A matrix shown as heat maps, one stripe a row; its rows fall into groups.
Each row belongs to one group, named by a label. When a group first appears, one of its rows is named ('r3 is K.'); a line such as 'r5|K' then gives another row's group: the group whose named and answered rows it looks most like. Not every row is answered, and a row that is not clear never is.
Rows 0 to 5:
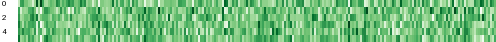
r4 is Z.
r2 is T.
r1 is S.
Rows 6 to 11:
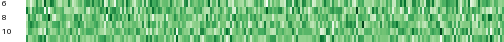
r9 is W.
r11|T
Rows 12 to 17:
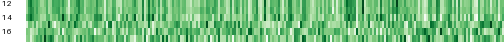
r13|W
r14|W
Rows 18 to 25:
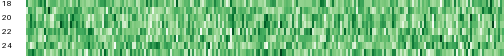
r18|T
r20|Z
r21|Z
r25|Z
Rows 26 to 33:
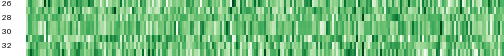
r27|Z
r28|W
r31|S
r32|W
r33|W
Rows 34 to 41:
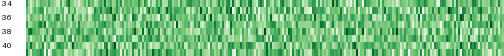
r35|S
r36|Z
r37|T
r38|W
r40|Z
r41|S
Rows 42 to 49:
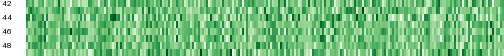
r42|Z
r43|W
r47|T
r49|S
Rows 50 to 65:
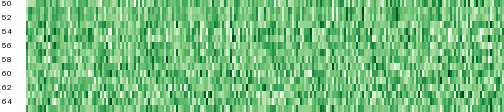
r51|W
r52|W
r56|S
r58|S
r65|T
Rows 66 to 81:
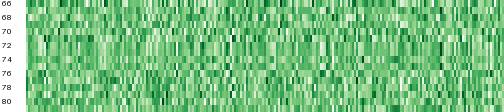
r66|Z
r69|Z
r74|W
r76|T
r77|S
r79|S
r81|W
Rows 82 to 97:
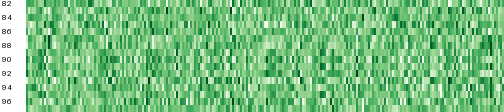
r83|S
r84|W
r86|S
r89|T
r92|S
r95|T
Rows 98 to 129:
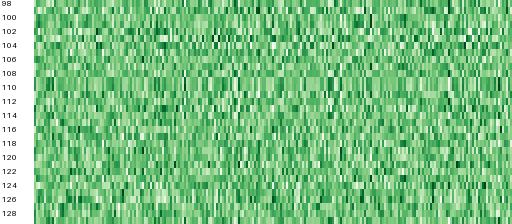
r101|W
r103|Z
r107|W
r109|T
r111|W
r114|T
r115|S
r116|Z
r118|W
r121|S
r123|W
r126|Z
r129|T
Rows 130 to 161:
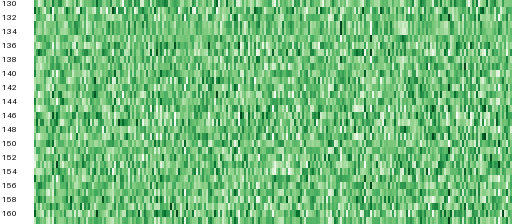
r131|Z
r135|W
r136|S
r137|W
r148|W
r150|T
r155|S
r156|W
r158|W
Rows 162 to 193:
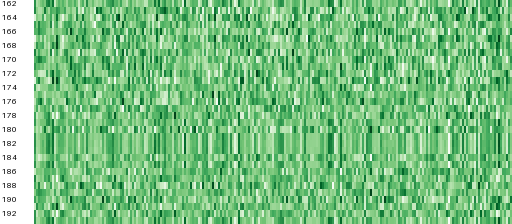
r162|T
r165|Z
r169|Z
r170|W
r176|Z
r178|S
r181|T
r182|T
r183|T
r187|S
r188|Z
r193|T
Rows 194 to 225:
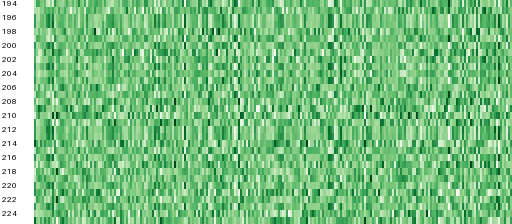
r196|T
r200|T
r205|T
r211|S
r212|T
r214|S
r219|W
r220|T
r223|T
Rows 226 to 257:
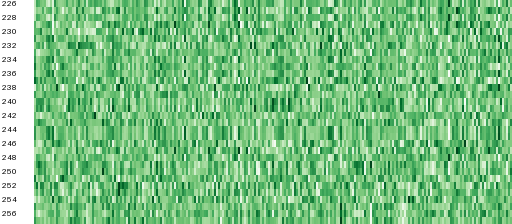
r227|S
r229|S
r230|Z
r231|T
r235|S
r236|T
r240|Z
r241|Z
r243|W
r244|T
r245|T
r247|S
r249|W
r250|W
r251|S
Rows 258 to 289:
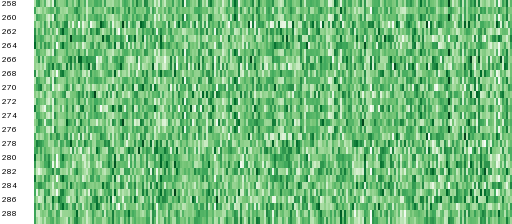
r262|S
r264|S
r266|Z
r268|S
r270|Z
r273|Z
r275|Z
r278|W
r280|S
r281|S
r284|W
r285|S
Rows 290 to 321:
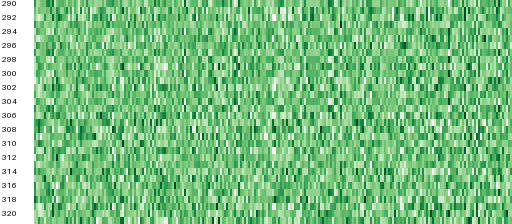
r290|T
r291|Z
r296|W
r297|T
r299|Z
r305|T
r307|W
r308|Z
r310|Z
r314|W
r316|S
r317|T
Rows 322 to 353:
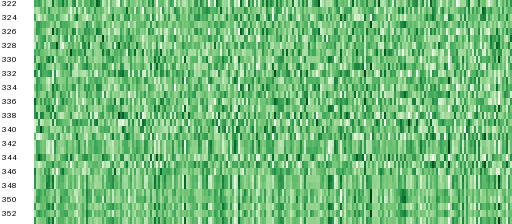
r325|W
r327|W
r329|W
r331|W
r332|S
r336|S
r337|T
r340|Z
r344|W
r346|S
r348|T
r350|W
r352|W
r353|T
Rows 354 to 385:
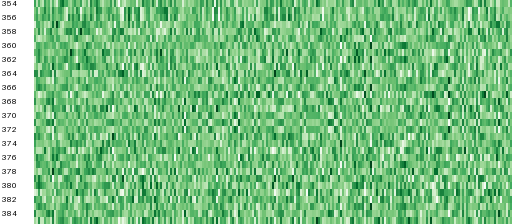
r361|W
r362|W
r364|S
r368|T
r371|T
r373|Z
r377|W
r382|Z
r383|W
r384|T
